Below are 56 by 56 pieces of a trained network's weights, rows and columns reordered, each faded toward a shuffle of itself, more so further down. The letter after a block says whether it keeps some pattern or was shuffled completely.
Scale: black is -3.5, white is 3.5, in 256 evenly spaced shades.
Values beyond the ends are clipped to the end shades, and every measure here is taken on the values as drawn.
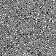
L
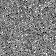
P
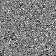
P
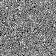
P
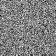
L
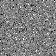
L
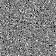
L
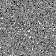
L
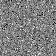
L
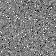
P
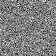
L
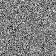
P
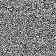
L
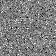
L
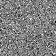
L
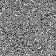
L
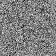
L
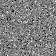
P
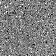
P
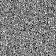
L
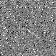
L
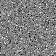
P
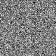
L
